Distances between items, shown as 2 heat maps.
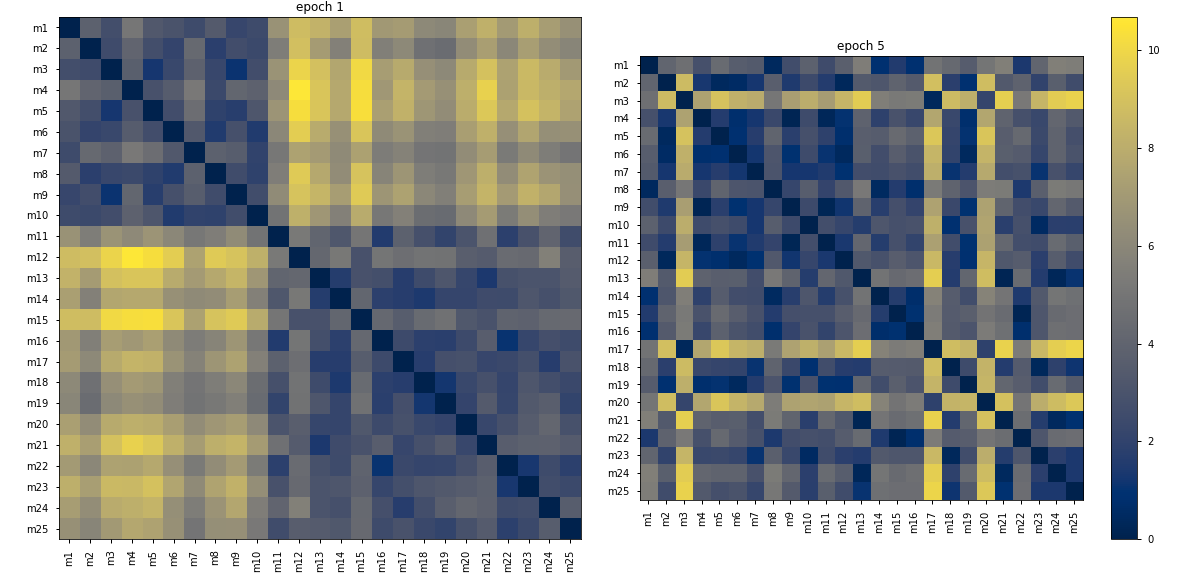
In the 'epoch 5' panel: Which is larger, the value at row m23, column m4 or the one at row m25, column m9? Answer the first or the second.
the second
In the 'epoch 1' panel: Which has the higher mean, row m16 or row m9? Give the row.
m9
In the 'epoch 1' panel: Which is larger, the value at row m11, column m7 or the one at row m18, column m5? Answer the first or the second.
the second
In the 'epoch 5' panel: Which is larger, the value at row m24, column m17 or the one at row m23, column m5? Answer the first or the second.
the first
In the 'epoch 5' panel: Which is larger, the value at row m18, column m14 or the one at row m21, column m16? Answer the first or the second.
the second
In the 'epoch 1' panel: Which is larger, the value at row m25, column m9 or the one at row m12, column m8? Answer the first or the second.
the second
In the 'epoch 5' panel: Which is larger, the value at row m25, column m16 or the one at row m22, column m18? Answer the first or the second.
the first
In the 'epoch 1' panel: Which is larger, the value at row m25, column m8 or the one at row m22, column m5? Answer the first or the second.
the second
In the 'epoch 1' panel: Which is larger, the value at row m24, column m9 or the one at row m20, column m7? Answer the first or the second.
the first
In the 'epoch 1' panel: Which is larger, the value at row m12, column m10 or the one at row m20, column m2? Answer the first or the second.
the first
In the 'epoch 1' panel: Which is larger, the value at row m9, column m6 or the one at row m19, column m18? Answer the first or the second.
the first
